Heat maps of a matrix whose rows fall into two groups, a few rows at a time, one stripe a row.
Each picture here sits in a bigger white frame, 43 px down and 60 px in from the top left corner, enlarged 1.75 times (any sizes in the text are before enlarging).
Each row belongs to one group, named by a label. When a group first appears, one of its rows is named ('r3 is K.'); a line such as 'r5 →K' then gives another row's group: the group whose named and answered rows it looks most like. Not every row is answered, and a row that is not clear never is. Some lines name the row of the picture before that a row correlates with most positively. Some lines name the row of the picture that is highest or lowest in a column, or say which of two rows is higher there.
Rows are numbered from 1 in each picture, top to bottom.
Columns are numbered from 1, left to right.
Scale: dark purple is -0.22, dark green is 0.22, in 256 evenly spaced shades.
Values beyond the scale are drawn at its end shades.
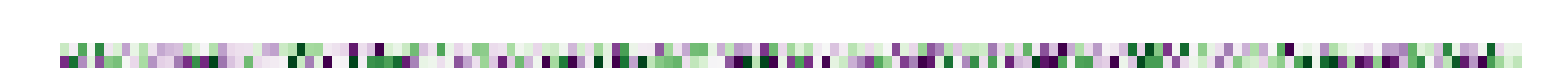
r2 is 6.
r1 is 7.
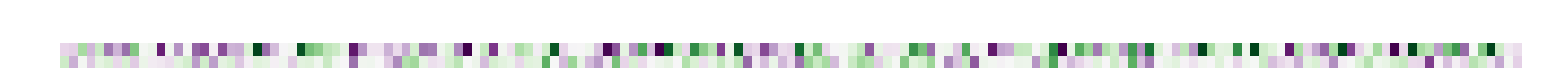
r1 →7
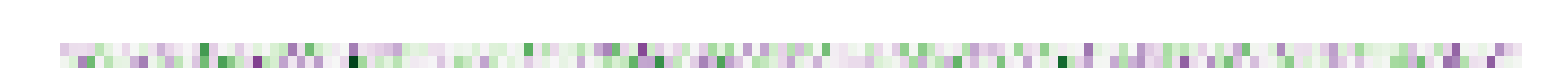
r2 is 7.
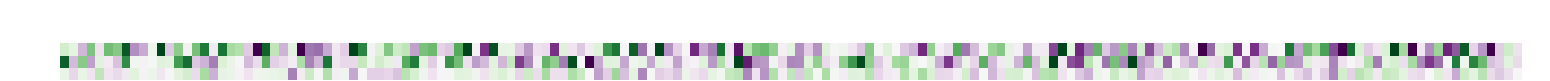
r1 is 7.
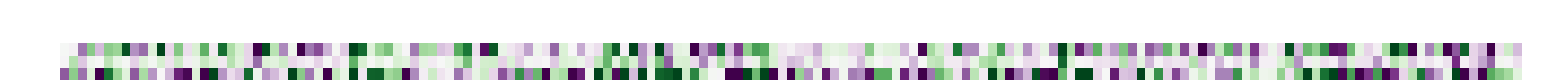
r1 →7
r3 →6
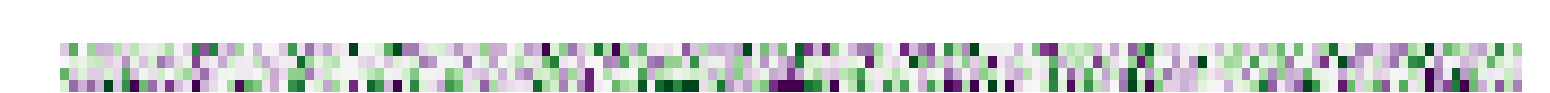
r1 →6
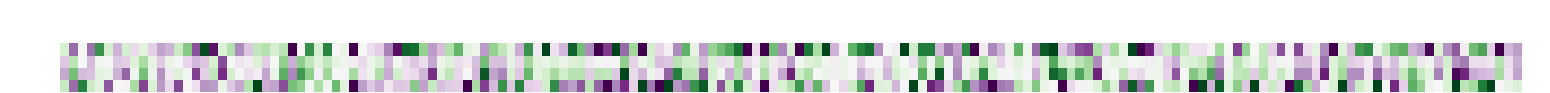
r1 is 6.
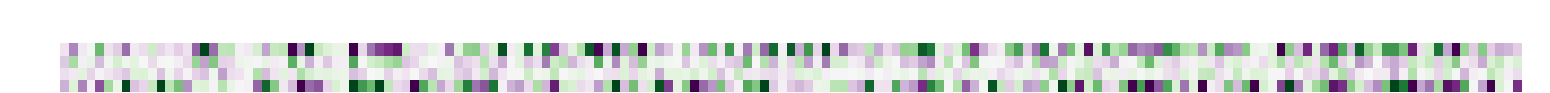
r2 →6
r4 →7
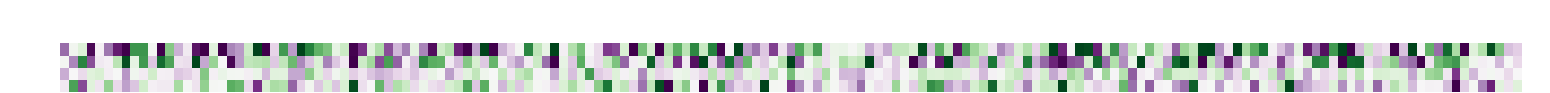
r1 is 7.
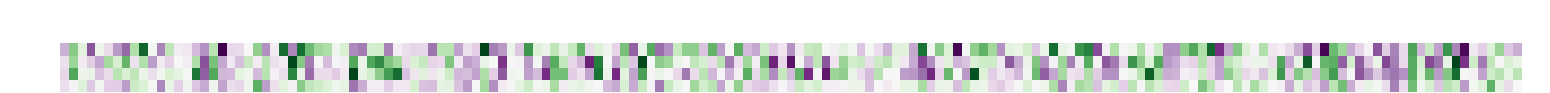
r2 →6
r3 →6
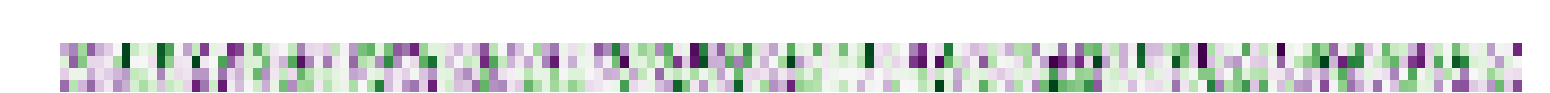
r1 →7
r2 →7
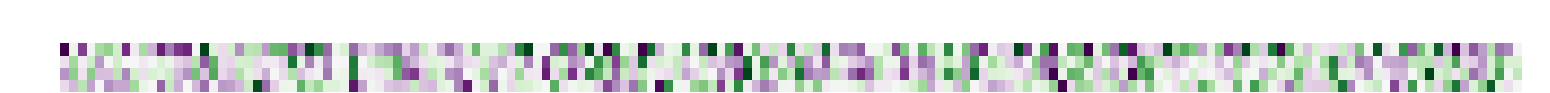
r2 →6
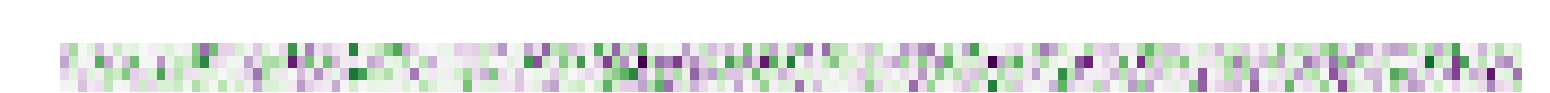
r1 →6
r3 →7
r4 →7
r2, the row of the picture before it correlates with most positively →1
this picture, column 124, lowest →2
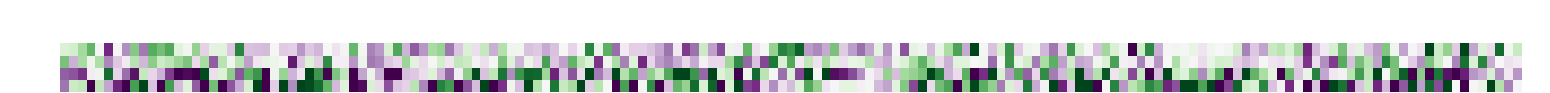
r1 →6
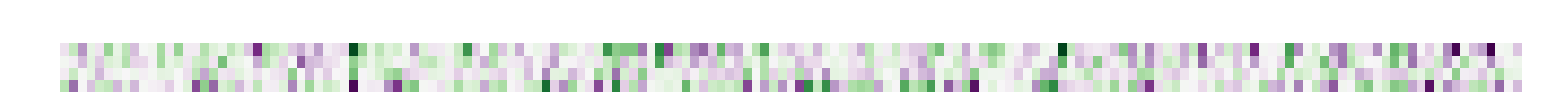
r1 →7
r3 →6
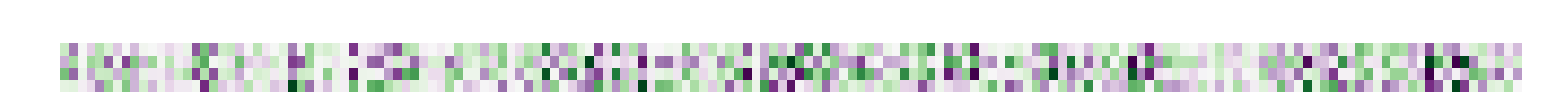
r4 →6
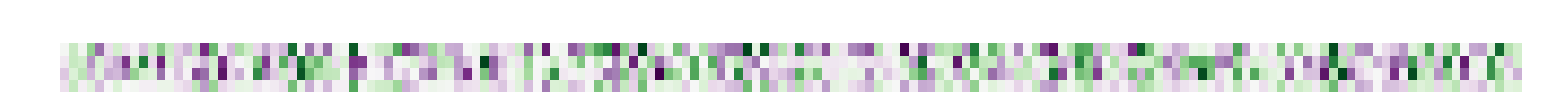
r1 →6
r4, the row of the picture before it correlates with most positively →4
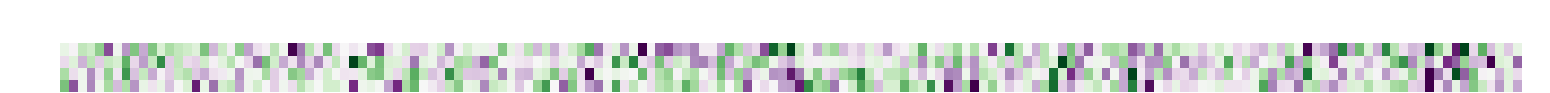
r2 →7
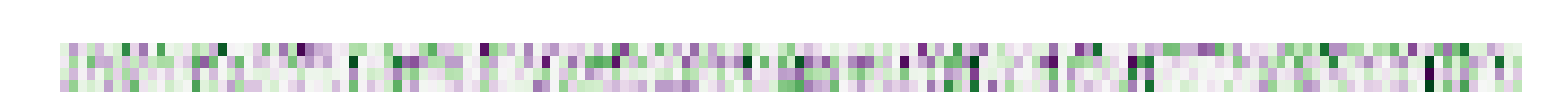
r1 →7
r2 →6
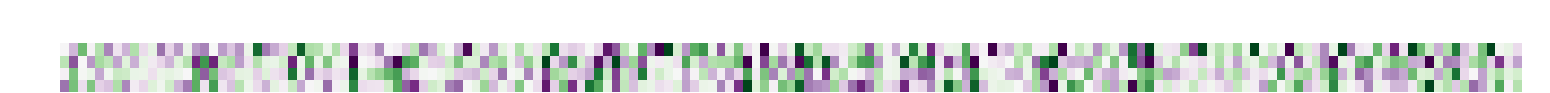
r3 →6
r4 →6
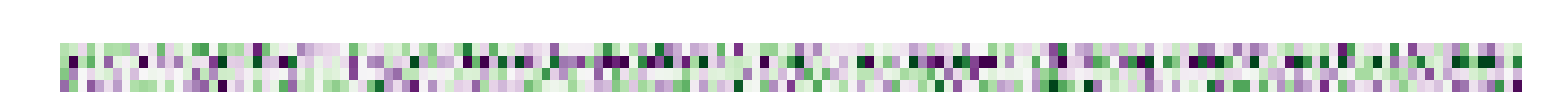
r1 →7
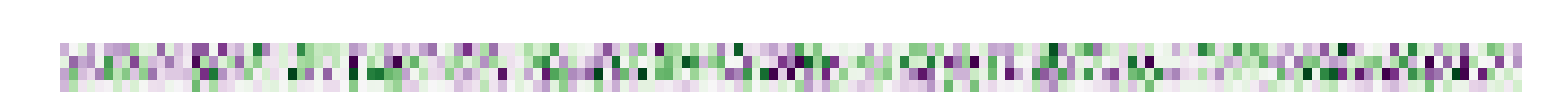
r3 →6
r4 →6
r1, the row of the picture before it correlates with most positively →4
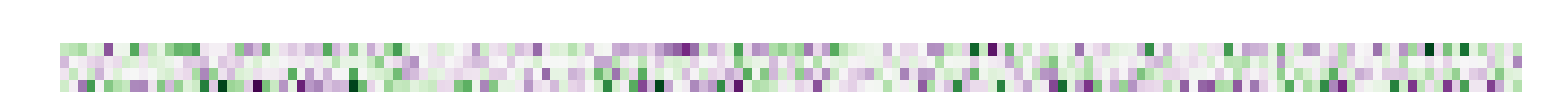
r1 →6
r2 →7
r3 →6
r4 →7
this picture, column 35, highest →4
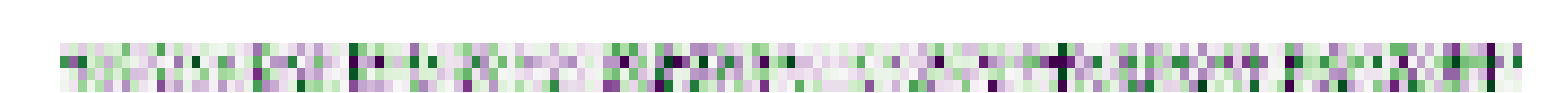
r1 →7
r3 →7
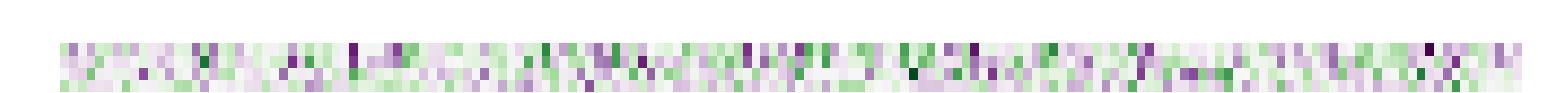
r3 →7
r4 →6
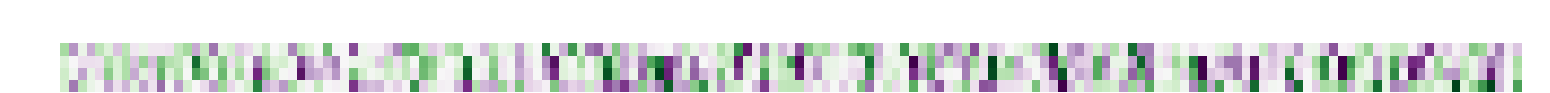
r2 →7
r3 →7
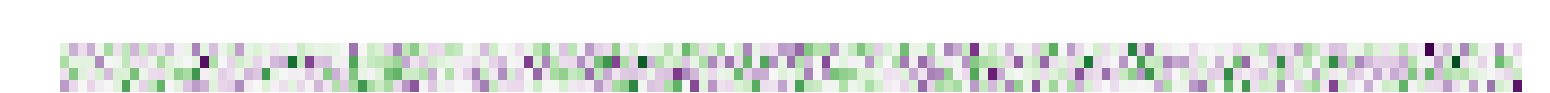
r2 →6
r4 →7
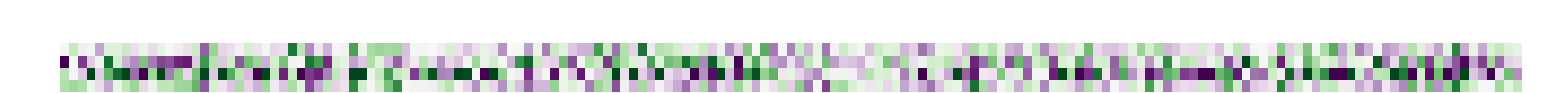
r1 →6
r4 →6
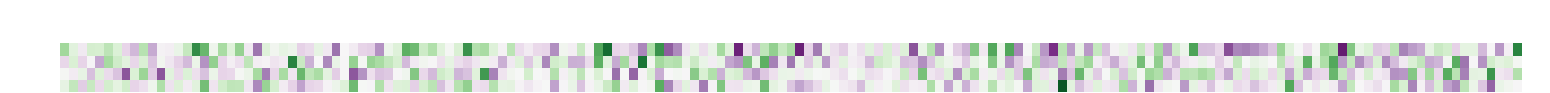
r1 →7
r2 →6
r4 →7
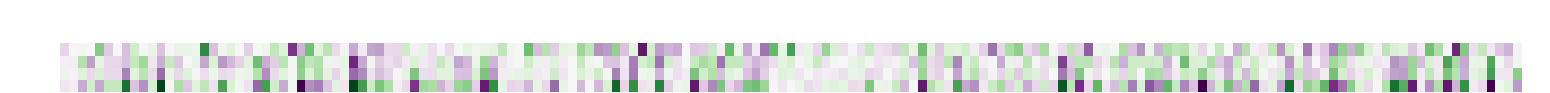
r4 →7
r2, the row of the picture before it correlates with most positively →3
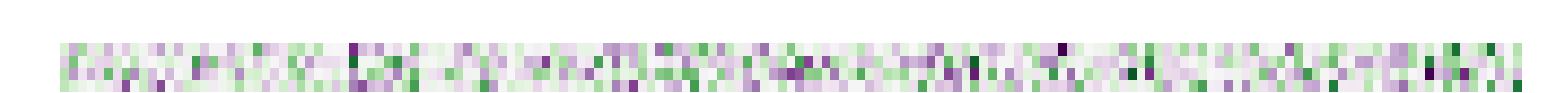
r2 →6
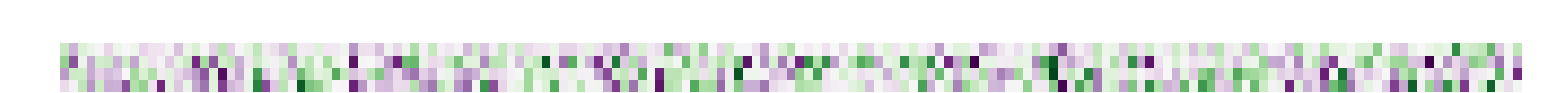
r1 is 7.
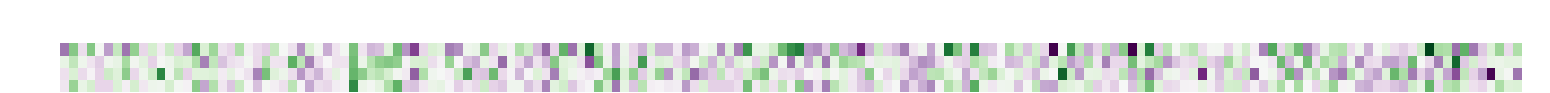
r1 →6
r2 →6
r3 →7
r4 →6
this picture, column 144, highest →3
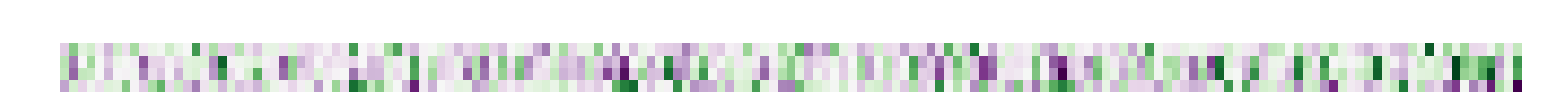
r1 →6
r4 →7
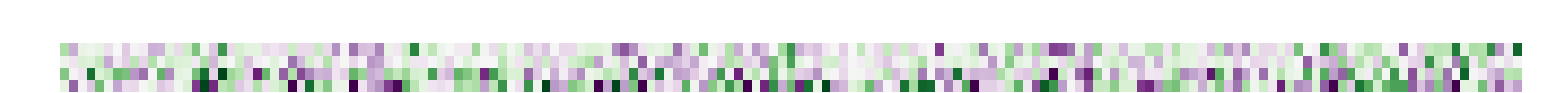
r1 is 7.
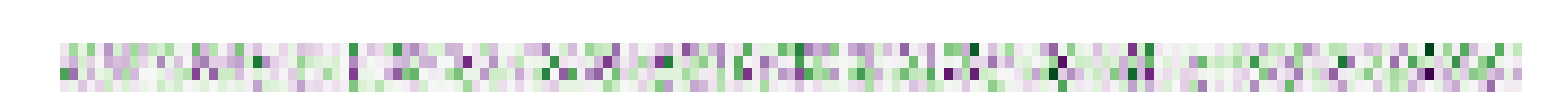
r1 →6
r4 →7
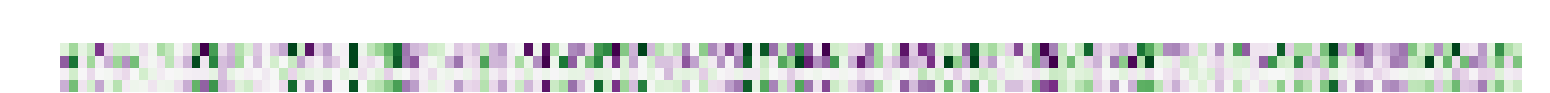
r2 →6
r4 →6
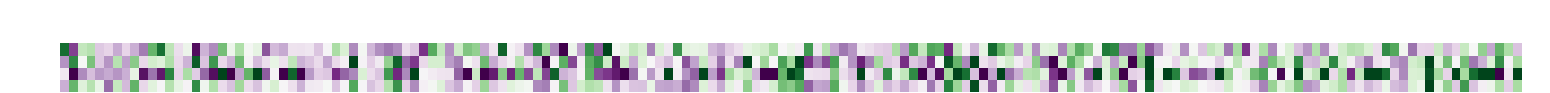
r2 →6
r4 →6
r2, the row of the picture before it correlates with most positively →2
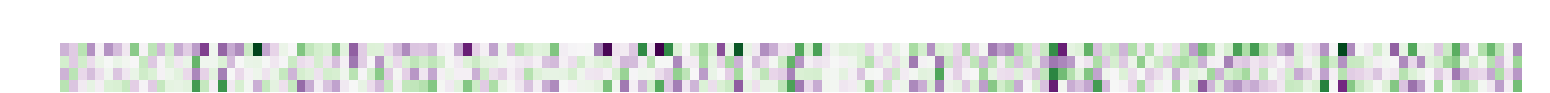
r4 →7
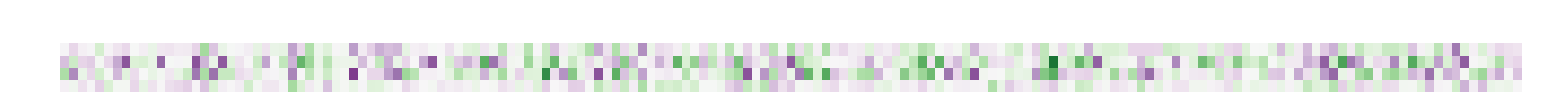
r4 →6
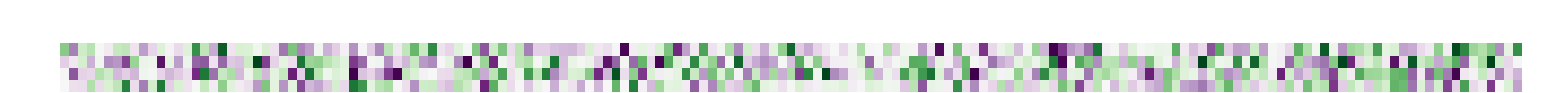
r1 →7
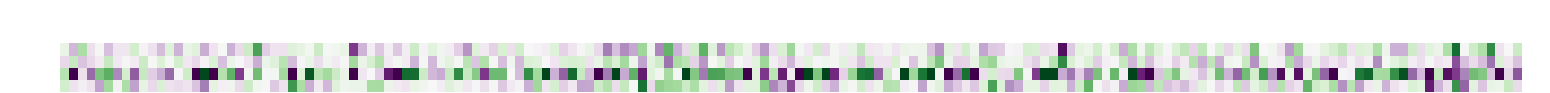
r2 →7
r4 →6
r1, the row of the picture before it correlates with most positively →2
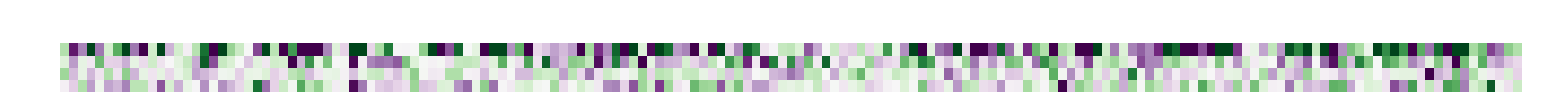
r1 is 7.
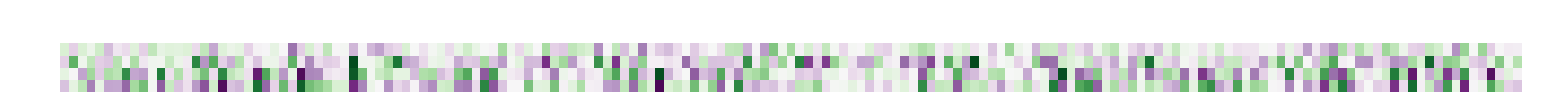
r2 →6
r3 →7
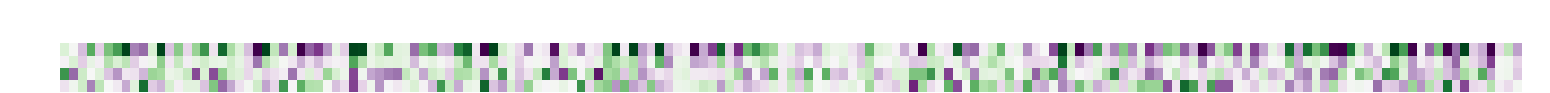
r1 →7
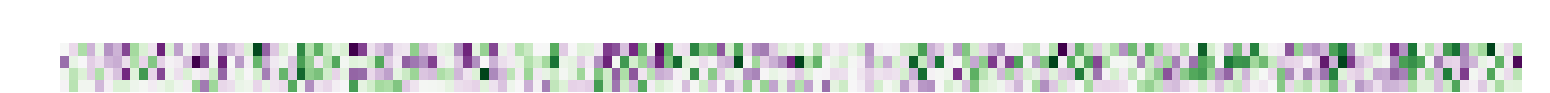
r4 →6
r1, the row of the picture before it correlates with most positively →4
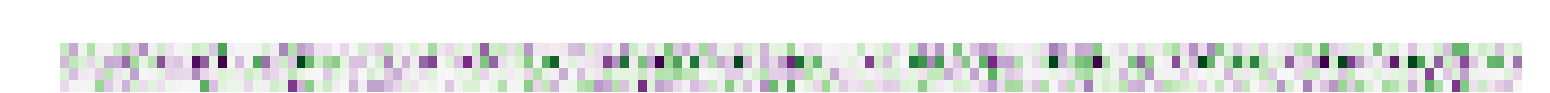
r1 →7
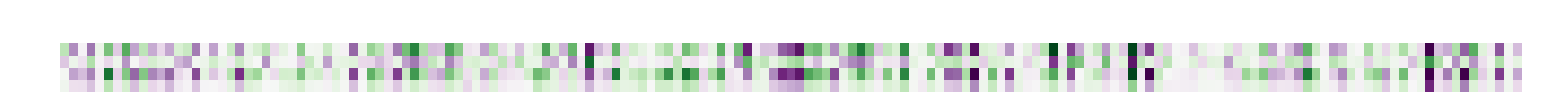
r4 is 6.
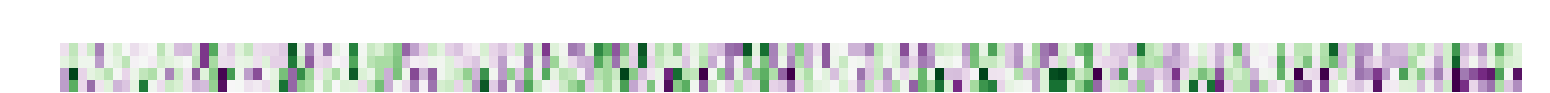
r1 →6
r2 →6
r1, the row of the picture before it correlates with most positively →2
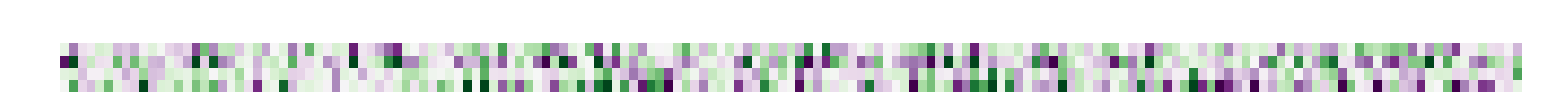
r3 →7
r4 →7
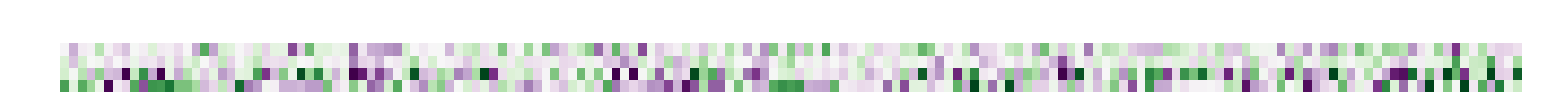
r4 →6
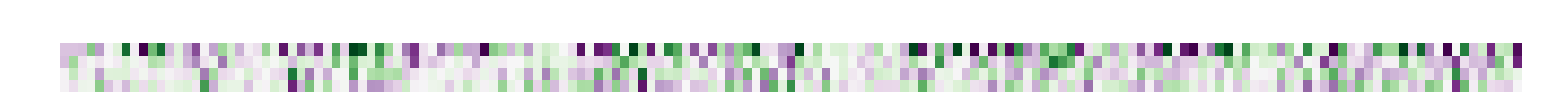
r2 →7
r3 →6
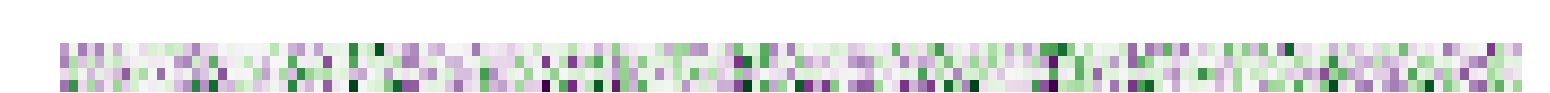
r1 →7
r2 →6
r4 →6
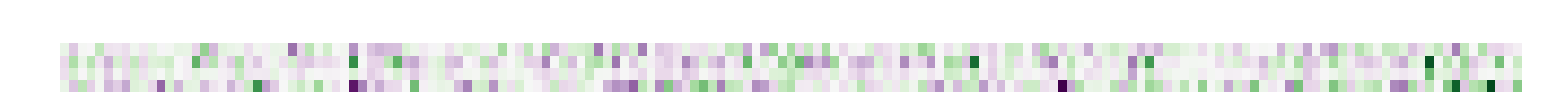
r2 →6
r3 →6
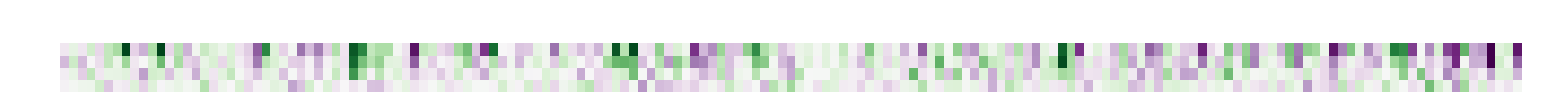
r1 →7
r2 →7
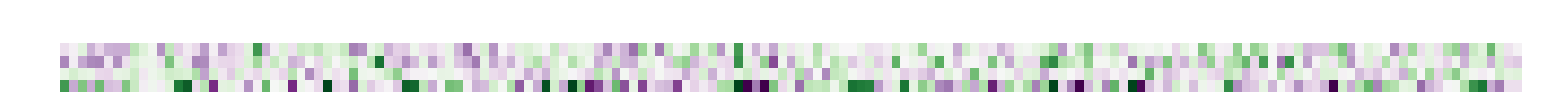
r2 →7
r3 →6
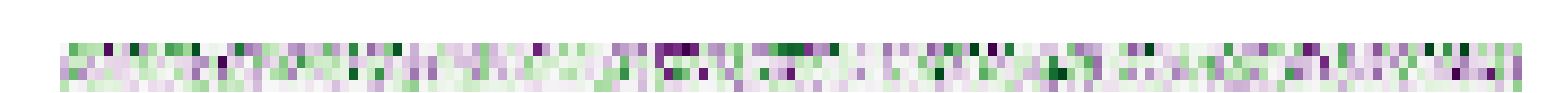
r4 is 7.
